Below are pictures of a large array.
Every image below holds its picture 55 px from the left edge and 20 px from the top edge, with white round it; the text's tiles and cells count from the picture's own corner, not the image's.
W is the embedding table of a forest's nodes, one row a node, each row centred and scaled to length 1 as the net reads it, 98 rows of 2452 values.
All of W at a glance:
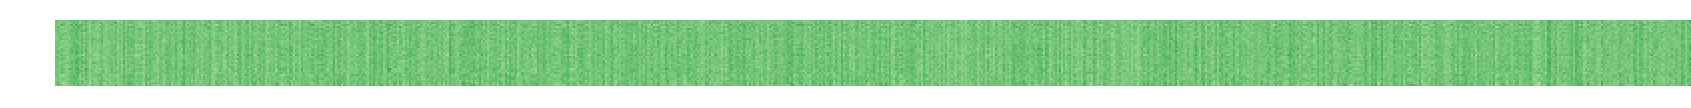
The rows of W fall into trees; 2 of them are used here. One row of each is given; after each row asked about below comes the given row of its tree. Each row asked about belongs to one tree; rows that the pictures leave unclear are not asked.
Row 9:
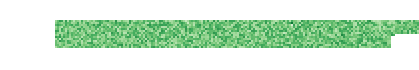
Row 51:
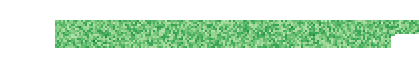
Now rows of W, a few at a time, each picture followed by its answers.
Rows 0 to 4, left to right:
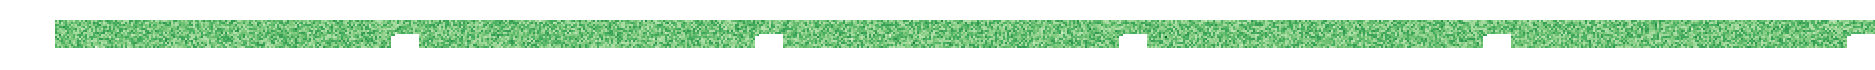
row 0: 9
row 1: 51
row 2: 9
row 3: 9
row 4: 9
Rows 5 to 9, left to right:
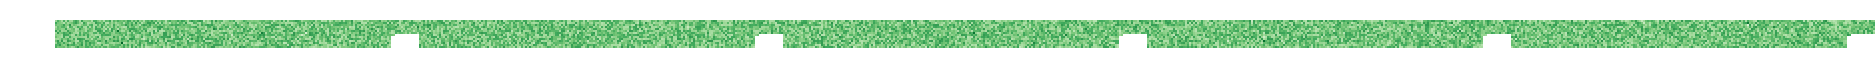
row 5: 51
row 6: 51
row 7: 51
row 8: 51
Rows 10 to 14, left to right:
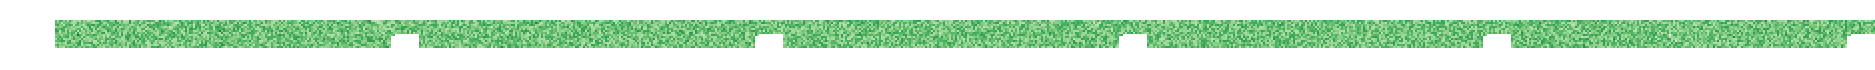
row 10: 9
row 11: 9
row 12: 51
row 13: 9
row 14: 51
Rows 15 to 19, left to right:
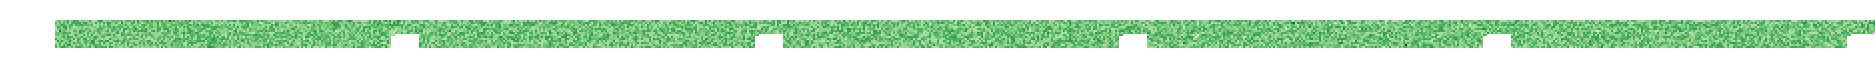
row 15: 51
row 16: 9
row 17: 9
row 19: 9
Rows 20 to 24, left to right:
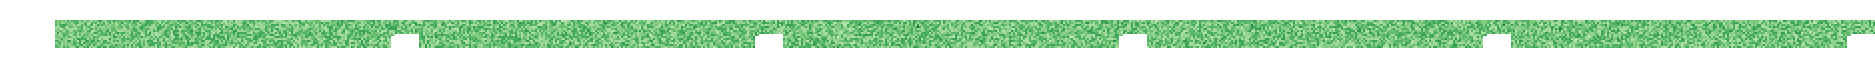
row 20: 51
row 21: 9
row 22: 51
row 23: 51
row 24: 9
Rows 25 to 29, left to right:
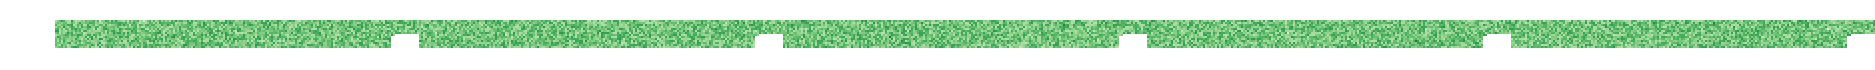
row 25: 9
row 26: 51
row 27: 51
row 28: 9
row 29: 9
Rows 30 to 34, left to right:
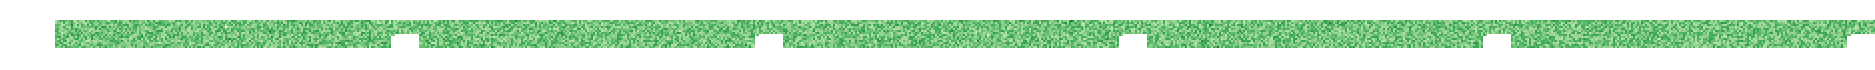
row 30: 9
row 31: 51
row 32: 9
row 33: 9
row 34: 51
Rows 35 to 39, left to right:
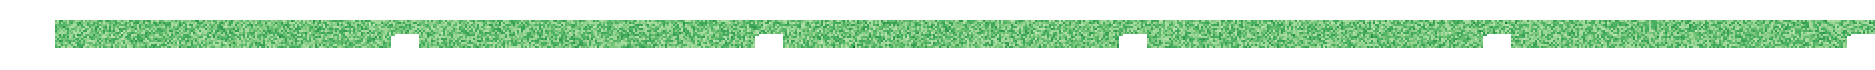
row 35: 9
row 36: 51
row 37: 9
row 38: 9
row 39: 9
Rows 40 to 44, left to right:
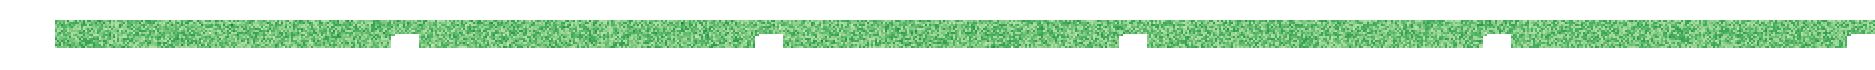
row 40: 51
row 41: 9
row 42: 51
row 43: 51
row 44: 9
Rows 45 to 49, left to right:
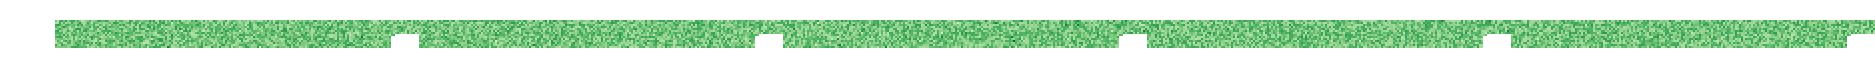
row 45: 9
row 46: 51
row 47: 51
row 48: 51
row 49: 9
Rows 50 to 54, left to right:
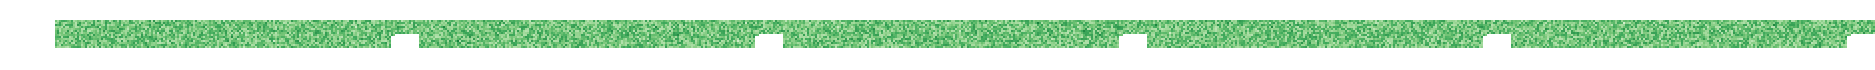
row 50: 9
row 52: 51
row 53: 51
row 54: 51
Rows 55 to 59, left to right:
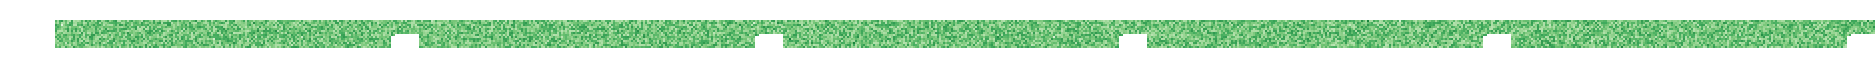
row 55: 9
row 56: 9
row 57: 9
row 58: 51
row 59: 51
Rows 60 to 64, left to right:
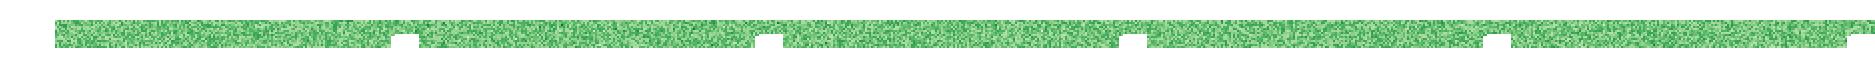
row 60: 51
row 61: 9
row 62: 9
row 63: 9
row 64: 51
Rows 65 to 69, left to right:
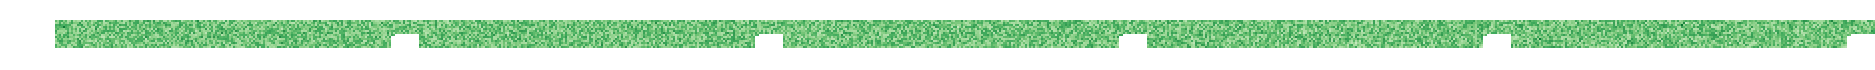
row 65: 9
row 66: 9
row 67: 51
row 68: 51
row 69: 51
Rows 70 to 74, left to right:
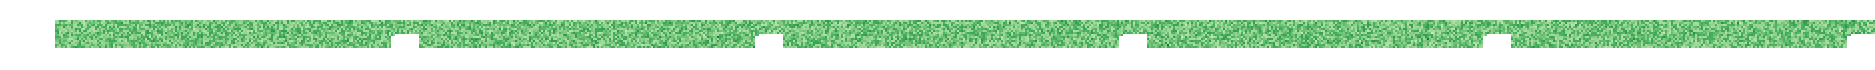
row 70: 9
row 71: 9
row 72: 51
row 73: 51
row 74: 51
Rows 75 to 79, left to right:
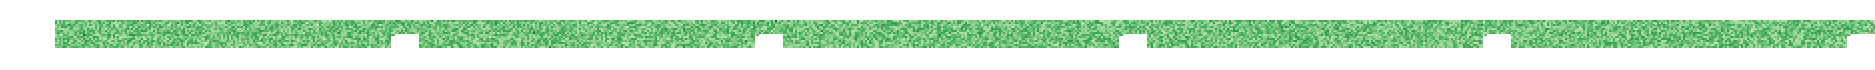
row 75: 51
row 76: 51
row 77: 9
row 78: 51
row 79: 51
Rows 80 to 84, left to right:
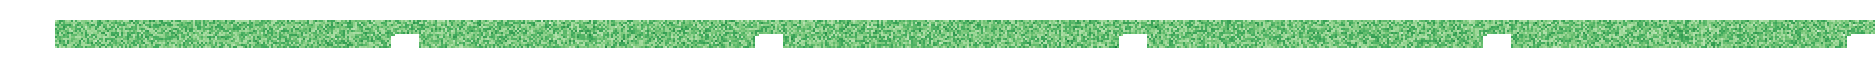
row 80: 9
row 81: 9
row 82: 9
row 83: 9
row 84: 9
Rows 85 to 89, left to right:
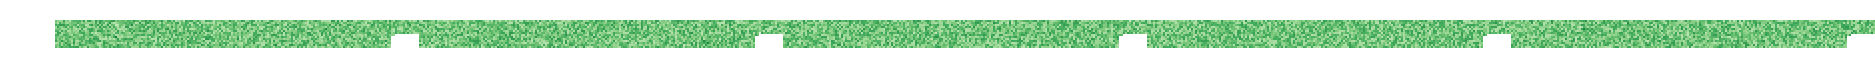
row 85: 51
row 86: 9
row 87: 51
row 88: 9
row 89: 51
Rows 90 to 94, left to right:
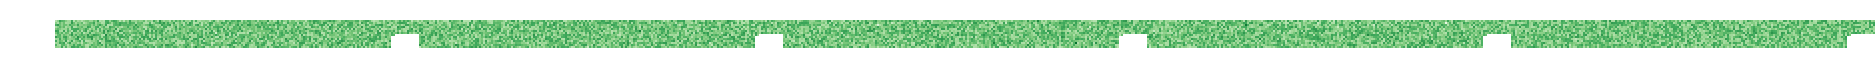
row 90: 9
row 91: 9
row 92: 51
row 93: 9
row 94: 9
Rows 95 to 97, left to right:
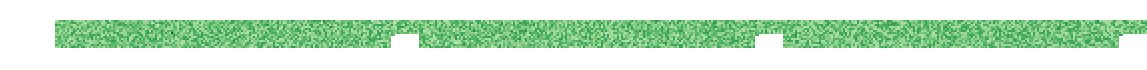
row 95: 9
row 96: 9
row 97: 9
